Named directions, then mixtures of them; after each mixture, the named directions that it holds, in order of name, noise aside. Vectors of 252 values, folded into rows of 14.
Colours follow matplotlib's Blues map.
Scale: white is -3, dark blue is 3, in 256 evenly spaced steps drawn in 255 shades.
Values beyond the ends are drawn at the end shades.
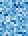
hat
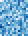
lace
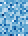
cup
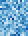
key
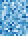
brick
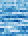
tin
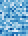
brick, hat, tin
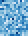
brick, key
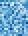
brick, cup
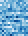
cup, lace, tin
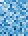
cup, lace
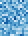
cup, hat, key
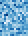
brick, hat, key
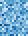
cup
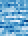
tin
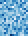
cup, key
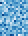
cup, hat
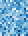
brick, key, lace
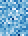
key, lace
